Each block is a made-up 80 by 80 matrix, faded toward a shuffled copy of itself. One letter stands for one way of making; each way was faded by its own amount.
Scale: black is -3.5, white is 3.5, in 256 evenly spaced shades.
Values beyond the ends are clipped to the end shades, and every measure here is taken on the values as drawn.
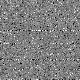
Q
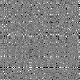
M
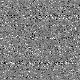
Q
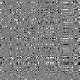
M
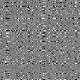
M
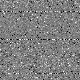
Q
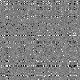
M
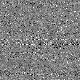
Q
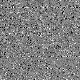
Q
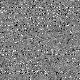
Q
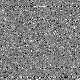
Q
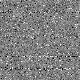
Q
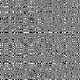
M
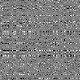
M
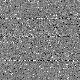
Q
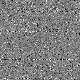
Q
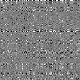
M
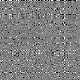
M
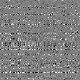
M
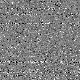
Q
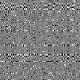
M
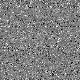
Q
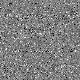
Q
